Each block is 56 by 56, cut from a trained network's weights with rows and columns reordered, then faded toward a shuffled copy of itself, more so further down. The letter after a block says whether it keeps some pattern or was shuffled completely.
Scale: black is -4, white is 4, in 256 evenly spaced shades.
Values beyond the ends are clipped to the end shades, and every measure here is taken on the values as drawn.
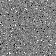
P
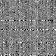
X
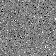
P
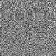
X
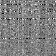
X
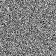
P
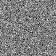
P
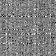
X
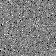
P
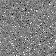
P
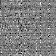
X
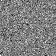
P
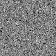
P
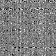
X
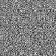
X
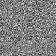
X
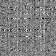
X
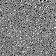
P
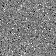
P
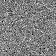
P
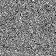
P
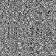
X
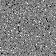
P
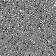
P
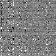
X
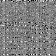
X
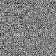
X
